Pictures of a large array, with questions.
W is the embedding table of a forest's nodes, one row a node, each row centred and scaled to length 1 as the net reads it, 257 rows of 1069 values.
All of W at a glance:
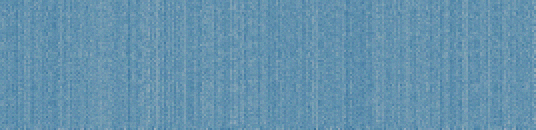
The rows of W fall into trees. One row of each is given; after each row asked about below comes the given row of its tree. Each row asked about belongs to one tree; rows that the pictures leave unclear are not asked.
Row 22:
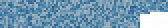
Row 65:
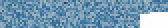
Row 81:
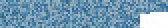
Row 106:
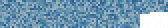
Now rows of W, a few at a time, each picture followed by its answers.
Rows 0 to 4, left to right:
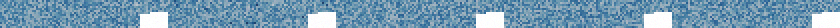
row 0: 65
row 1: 65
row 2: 81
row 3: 106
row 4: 106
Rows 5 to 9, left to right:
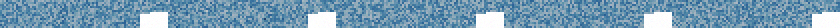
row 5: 81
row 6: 65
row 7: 81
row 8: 106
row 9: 106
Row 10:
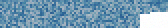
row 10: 65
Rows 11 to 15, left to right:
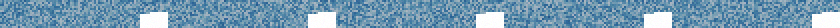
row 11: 65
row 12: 65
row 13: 65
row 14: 81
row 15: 65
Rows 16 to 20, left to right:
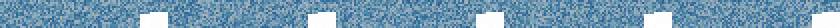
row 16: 65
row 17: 65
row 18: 106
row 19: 65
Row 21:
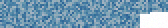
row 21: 81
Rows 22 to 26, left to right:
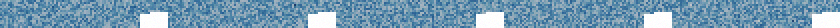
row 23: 22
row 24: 106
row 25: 81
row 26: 81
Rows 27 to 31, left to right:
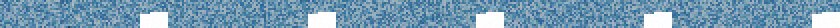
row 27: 81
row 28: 106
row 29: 106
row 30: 106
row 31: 81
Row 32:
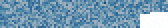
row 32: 22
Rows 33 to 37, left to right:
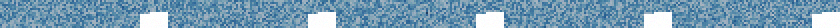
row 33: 106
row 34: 65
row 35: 22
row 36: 81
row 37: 81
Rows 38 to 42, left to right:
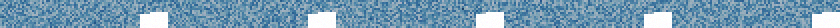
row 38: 65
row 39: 65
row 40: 106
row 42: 22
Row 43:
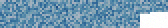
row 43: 81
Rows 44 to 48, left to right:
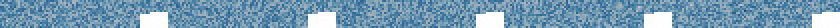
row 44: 22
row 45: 65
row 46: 65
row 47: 81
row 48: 81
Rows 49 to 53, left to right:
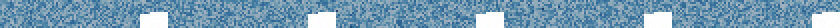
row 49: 22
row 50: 65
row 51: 81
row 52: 81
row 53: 22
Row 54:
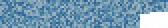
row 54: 65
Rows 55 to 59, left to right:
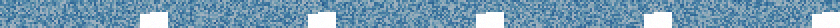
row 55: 106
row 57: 81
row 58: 106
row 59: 65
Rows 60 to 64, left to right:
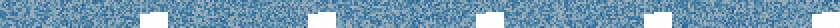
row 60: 81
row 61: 65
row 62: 106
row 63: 81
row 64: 65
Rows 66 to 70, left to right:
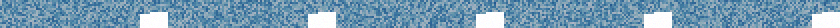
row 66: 65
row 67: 106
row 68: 65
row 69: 106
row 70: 65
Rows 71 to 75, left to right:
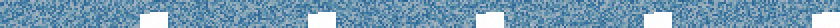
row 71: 65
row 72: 22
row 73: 22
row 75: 106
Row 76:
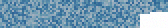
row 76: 65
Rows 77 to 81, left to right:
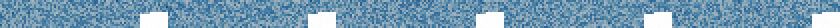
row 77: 106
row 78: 22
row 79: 106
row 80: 22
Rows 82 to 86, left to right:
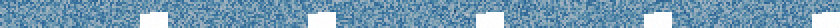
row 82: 106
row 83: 106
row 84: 81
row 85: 65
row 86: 81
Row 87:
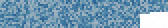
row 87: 81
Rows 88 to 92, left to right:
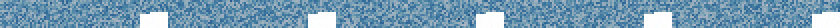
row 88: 81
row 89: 22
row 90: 22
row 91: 81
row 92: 81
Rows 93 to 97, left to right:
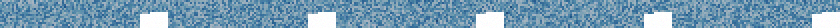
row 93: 81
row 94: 81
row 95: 106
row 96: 22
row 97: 81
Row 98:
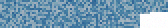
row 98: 106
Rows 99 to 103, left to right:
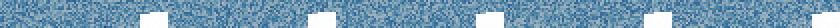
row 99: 65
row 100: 65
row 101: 65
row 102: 106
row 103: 65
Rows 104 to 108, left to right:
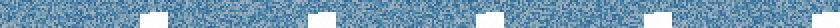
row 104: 106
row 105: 22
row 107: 106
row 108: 106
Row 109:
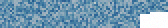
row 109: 22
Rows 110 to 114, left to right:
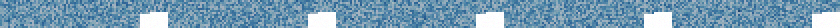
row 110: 106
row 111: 106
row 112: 106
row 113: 81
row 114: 81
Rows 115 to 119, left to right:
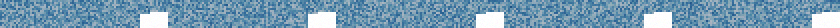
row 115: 106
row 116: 106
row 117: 65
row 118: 65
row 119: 65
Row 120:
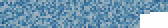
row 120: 65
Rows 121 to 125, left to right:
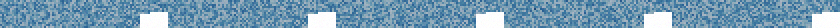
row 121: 81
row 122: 81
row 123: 81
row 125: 106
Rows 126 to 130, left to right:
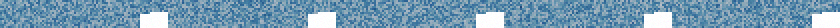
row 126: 22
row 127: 106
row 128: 22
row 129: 81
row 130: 81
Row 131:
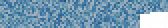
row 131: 65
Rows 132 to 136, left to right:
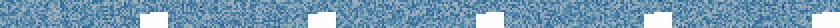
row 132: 81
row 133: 65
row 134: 22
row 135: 106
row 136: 106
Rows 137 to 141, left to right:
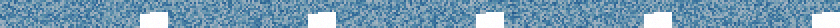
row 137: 106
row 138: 81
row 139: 65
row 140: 106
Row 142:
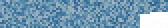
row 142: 65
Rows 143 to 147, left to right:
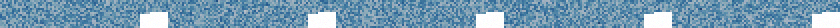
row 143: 106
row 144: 65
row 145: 65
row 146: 65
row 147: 81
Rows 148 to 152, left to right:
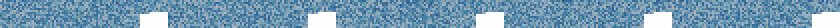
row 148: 106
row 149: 106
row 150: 106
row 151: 65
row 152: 106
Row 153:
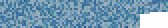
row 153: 65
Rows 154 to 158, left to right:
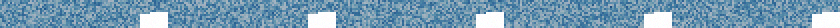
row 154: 65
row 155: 81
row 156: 65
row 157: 106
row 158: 106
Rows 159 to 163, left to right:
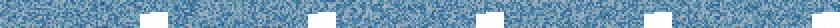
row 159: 106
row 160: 65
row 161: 81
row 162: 81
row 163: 81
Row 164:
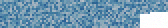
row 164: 81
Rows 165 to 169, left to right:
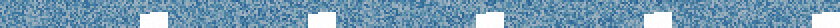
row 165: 65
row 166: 22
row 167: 65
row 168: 65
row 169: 65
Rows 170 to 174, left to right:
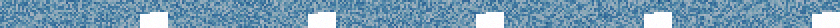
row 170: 65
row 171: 106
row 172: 65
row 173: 22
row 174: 22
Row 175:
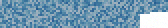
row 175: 65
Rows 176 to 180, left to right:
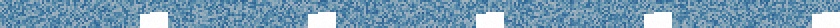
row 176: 65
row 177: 65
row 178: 22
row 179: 65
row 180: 106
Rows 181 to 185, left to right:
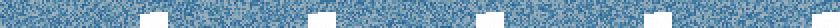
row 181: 65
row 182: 65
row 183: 65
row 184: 81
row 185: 65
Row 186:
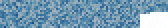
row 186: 81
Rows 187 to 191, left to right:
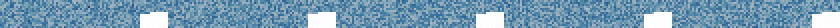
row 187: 22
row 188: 81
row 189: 81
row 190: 106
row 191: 65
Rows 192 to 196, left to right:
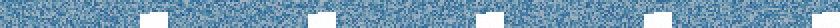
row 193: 22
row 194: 81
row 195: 65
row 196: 81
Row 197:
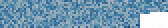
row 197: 22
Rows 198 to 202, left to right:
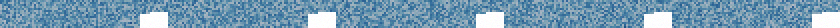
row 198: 106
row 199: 106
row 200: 22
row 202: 81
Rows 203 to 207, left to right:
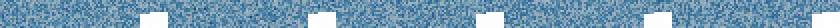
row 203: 81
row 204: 22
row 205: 81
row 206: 65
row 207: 81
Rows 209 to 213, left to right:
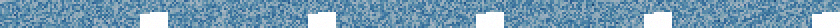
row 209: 81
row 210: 81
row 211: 81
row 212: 65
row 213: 22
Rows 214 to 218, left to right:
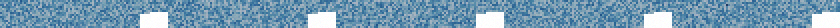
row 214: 65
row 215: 65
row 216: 81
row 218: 106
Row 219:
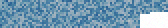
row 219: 22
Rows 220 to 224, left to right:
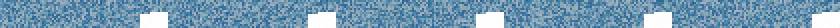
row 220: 106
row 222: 106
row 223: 65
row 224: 65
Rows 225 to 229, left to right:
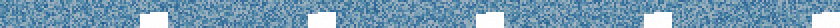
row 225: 81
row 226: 65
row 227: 22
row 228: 106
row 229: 106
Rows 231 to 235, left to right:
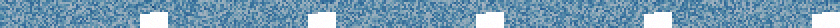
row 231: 22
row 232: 65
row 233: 65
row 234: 65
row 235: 65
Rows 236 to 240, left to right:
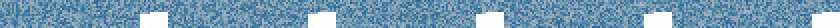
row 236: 81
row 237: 81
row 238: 106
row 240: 65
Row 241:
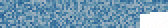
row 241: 65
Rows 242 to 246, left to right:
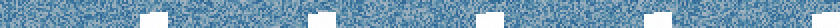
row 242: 106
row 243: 22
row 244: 65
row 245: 65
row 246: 65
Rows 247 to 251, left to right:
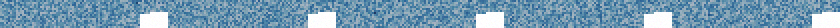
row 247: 106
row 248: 65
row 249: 22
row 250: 106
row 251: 81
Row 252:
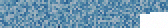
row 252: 81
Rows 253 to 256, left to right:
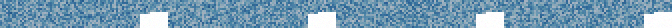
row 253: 106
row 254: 81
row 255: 106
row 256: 81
